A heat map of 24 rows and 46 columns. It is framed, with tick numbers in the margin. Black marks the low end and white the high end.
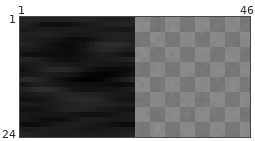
It is made of 1 by 2 panels. Panel 1,1: very low, streaked across, faint in contrast. Panel 1,2: middling, checkered, faint in contrast.
